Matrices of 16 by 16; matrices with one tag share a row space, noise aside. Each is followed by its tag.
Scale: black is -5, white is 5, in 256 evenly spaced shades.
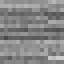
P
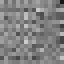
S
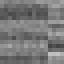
P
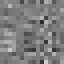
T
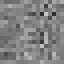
T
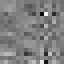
T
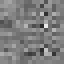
T
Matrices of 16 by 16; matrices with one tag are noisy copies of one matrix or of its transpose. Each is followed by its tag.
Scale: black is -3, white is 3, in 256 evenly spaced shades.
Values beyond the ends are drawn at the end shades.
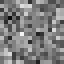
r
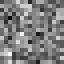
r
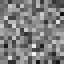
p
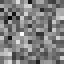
r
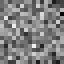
p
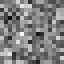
r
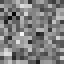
r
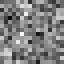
r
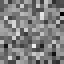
p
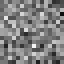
p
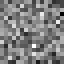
p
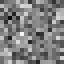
r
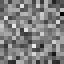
p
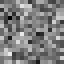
r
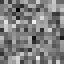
r
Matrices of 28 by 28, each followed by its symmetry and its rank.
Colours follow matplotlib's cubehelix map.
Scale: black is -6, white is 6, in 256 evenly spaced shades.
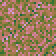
symmetric, full rank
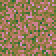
neither, full rank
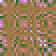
symmetric, rank three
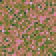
symmetric, full rank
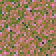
symmetric, full rank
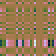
neither, rank one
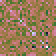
symmetric, rank five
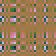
neither, rank one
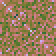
symmetric, full rank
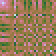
symmetric, rank three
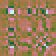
symmetric, rank three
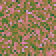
neither, full rank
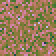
neither, full rank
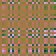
neither, rank one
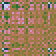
symmetric, rank three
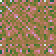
symmetric, rank five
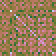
symmetric, rank five
